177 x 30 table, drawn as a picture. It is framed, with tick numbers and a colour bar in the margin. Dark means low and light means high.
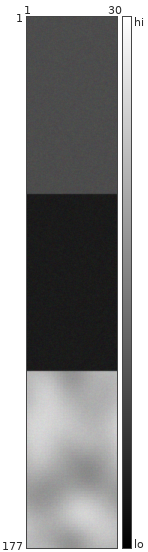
The table splits into 3 rows of 1 panel. Panel 1,1: low, flat. Panel 2,1: very low, flat. Panel 3,1: high, smooth.
